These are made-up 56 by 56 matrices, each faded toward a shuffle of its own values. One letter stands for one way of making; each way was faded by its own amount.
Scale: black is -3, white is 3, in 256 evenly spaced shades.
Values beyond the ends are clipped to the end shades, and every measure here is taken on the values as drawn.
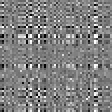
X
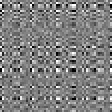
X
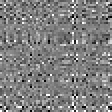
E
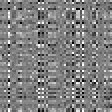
X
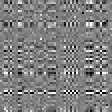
X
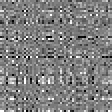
E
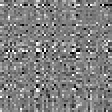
E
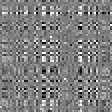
X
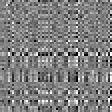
X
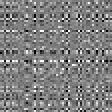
X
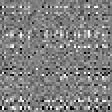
E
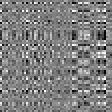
X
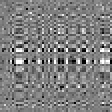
X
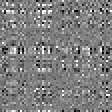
E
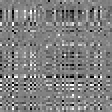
X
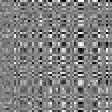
X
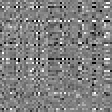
E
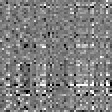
E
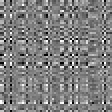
X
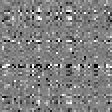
E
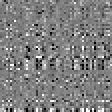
E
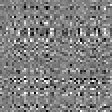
E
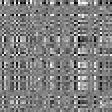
X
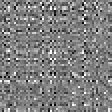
E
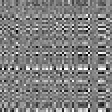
X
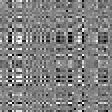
X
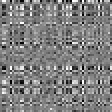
X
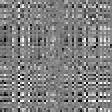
X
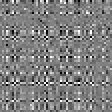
X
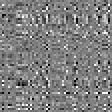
E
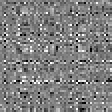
E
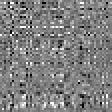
E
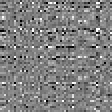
E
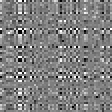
X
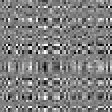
X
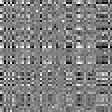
X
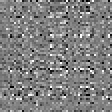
E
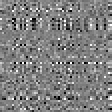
E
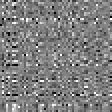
E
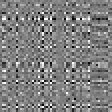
X
